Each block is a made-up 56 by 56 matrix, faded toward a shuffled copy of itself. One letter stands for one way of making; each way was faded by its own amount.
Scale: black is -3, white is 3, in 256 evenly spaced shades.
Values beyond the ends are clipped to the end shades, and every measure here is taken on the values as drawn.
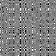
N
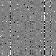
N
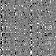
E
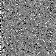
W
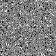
W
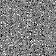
W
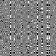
N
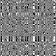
N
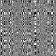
N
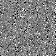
W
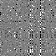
E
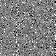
W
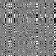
N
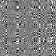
N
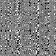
E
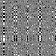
N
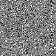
W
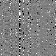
E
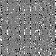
E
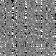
E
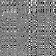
N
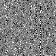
W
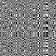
N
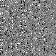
W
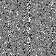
W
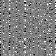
E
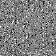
W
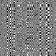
N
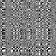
N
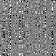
E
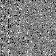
W
